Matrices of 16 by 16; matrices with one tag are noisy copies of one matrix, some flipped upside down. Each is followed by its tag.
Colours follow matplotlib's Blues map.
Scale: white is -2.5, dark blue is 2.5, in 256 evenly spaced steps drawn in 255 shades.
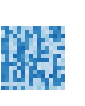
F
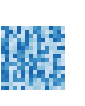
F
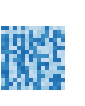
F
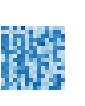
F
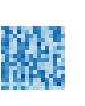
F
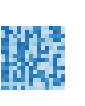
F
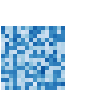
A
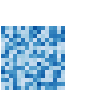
A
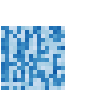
F
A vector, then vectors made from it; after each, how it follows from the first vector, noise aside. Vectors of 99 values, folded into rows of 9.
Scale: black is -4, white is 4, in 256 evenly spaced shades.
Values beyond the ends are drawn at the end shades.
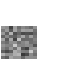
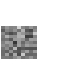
wrapped around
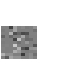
partly zeroed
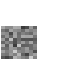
wrapped around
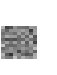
wrapped around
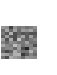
copied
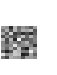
scaled up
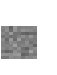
shrunk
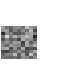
wrapped around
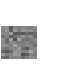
shrunk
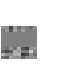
partly zeroed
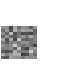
copied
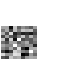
scaled up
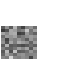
wrapped around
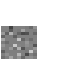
partly zeroed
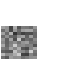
copied
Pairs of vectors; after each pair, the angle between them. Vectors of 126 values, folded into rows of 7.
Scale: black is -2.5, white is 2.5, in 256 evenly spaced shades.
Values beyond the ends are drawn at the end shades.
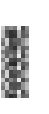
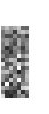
partly aligned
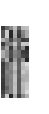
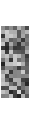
orthogonal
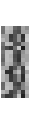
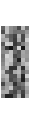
nearly parallel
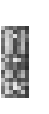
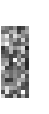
partly aligned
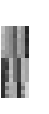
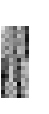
nearly parallel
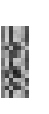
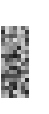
partly aligned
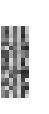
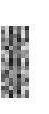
nearly opposite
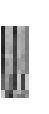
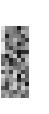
partly opposed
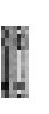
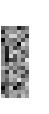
partly aligned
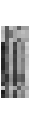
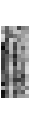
nearly parallel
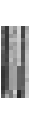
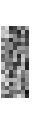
partly opposed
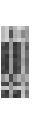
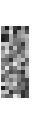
partly opposed
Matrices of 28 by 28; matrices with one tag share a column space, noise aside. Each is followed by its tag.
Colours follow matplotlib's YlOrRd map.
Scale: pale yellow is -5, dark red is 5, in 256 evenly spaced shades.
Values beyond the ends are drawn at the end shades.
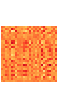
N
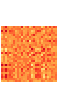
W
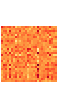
W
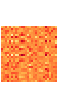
W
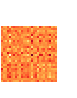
W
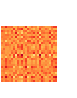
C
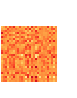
C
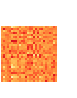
C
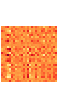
W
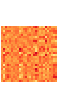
W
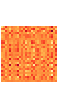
N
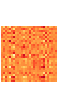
C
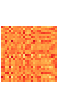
C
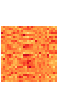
C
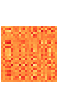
N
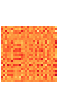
N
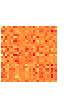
W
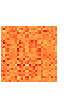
N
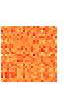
W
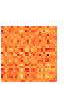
W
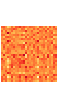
C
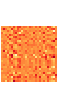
C
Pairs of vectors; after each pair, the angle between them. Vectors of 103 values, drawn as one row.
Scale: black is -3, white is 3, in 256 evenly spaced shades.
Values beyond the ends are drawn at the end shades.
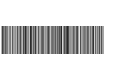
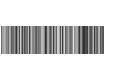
partly opposed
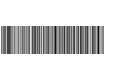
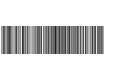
partly aligned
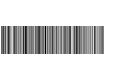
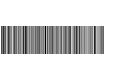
nearly parallel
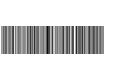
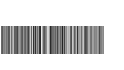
partly opposed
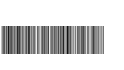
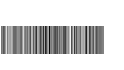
partly opposed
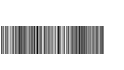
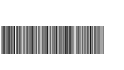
partly opposed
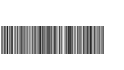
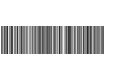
nearly parallel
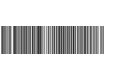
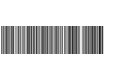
partly opposed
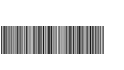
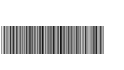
orthogonal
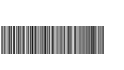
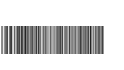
orthogonal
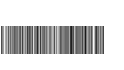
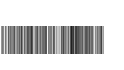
partly aligned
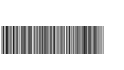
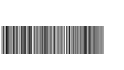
nearly parallel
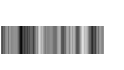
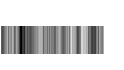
nearly parallel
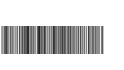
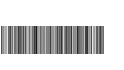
partly opposed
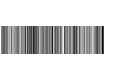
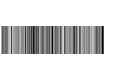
nearly parallel
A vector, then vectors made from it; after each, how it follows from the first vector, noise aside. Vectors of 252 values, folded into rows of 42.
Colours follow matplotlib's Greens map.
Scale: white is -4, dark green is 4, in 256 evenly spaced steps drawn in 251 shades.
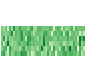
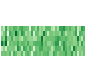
reversed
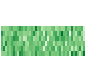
wrapped around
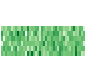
wrapped around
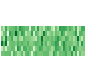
reversed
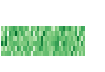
reversed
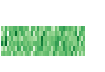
reversed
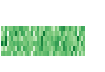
reversed
